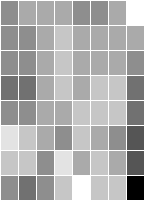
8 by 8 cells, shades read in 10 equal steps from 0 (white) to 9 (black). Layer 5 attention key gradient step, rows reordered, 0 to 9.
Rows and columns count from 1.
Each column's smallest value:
1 2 3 1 0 2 2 0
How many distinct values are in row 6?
5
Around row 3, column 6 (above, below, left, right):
3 2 3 3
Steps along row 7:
same up down up down up up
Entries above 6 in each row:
0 0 0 0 0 0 0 1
